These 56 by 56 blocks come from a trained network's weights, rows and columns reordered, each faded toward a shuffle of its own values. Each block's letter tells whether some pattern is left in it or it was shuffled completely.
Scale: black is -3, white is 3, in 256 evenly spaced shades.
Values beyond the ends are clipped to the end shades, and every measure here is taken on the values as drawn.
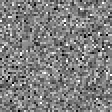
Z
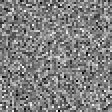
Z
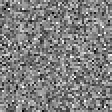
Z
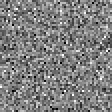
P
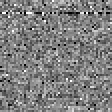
P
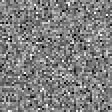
Z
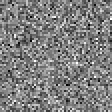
Z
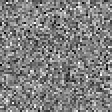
Z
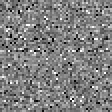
P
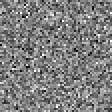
Z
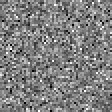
Z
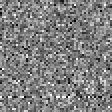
P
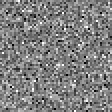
Z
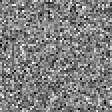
Z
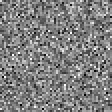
Z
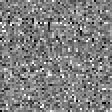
P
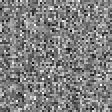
P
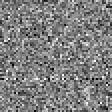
P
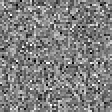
P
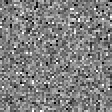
Z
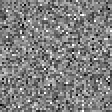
Z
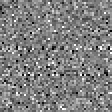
P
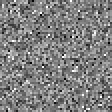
Z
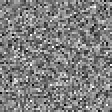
Z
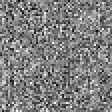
P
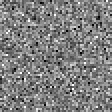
Z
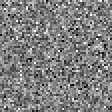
Z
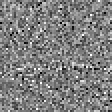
P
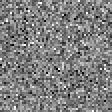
Z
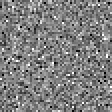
Z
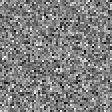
Z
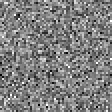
Z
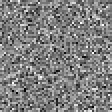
Z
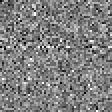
P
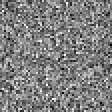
P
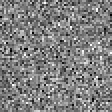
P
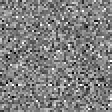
P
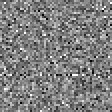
P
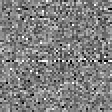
P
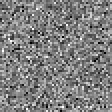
P
